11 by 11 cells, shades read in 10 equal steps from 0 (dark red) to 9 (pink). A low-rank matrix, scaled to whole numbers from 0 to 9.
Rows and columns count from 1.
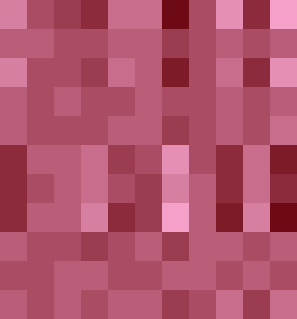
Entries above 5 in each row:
5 0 4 0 1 3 3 3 0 0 2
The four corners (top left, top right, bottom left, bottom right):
7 9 5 6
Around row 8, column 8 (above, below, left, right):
5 5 9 1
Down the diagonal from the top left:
7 5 4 4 5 4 7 5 5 5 6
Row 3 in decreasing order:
8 7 6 6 5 4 4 4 3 2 1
